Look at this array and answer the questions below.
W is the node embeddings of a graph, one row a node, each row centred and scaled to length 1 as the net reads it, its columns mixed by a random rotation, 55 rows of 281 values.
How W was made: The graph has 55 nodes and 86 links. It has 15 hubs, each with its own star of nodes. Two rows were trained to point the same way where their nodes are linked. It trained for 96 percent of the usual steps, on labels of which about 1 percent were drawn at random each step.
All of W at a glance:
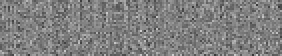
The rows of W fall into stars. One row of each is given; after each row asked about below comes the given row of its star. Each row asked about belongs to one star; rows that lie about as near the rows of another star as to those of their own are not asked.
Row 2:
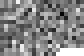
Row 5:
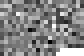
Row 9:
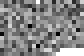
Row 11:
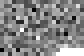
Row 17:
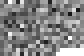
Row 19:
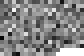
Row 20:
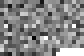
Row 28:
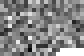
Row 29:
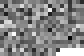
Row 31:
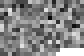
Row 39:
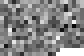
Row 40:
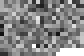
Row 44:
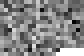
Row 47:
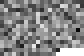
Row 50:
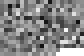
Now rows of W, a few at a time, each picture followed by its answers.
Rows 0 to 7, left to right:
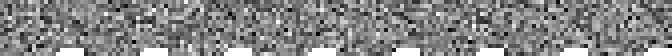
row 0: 50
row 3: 11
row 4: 29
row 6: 31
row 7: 19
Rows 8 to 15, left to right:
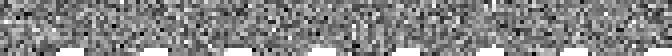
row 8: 29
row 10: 9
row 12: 47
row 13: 20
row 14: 20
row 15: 5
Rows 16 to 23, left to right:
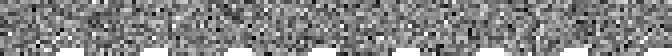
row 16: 17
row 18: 2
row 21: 11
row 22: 44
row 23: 39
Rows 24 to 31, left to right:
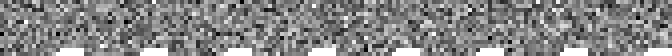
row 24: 11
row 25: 40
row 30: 47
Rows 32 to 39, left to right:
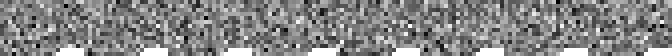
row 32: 9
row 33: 40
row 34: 11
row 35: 5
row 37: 47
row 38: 9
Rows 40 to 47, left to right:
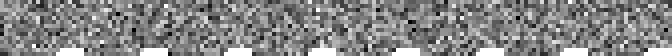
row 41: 2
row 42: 20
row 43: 20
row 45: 28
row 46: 9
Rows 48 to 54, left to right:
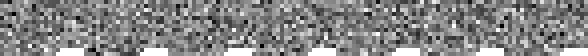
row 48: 17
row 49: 29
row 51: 19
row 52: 29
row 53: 2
